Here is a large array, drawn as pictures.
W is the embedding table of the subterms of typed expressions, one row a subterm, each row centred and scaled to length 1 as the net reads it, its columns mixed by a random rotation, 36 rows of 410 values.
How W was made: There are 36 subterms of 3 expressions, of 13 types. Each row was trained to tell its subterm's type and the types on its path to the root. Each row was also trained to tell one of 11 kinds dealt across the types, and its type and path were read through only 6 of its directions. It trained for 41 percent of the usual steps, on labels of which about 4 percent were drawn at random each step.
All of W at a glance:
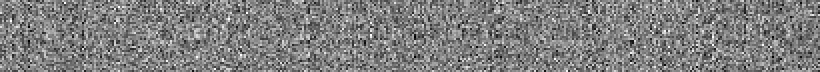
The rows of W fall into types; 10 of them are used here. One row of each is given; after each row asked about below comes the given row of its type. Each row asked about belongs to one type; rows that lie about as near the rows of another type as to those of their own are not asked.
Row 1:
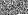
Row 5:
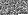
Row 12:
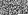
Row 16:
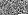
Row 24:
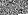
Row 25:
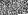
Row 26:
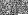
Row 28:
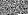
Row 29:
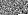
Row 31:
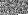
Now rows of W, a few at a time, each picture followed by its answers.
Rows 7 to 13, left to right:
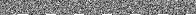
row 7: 24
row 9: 25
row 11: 28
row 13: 12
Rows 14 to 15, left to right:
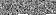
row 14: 1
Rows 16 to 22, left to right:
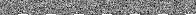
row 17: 28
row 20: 5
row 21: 5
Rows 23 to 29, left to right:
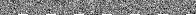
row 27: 28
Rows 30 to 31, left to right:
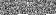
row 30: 12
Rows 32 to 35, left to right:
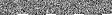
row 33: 12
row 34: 1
